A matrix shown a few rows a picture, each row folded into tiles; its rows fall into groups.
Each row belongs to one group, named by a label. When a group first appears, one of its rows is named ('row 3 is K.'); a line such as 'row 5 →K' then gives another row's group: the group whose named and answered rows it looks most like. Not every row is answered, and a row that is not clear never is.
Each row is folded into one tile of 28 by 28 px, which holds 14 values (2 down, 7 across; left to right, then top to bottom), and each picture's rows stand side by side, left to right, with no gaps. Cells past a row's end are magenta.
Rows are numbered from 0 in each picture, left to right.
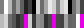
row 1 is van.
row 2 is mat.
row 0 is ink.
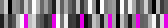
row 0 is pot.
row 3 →mat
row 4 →van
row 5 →mat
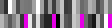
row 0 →van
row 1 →van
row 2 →pot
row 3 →mat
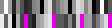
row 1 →mat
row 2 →mat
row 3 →pot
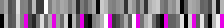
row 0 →pot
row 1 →mat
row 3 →mat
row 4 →mat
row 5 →van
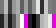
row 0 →pot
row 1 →mat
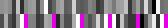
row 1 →pot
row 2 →pot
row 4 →van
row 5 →mat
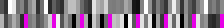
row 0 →van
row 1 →pot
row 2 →van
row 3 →van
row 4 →ink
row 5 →ink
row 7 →van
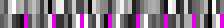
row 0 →van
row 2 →pot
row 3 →van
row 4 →ink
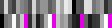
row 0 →mat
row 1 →pot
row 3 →pot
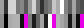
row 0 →van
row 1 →mat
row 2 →ink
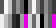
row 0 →ink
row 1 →ink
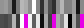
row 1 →ink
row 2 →ink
